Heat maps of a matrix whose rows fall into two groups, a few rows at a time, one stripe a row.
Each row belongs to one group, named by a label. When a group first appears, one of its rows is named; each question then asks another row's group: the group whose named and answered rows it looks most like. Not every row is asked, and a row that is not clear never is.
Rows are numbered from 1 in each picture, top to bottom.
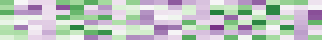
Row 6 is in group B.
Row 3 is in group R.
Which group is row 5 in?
R
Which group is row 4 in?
B
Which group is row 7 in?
B
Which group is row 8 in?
R
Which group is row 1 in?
B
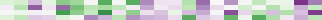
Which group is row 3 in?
B
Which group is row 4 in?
R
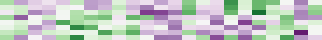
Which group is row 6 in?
B
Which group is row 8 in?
B
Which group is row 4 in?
B
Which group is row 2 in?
R
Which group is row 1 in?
R
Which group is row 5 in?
B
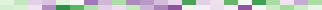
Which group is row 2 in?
B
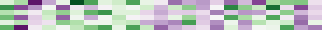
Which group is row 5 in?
B
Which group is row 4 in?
R
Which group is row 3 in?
B
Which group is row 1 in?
B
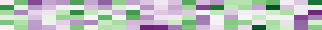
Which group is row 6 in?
R
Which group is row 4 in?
B
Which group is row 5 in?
R
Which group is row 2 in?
R
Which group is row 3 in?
B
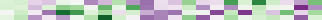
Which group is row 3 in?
B
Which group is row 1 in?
R
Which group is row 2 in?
B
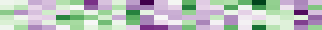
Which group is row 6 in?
R
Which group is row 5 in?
B
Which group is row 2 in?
R
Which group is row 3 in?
B
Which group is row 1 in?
R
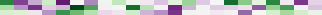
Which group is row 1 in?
R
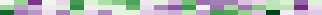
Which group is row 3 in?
R
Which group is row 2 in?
B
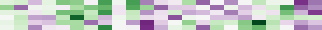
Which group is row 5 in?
R
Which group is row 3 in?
B
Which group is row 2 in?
B
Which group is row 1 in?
B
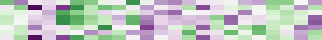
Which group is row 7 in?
R
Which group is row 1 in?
B
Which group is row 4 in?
B
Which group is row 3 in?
B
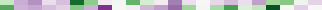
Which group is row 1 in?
B
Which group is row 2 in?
R
